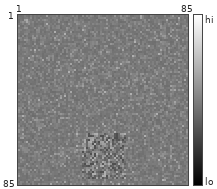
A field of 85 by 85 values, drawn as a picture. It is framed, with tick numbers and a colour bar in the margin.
Average level on the scale: 50%. Slope: none. Roughest part: bottom middle. Grain: fine. Odd patch: rougher, in the bottom middle. Mirror symmetry: none. Stripes: none.
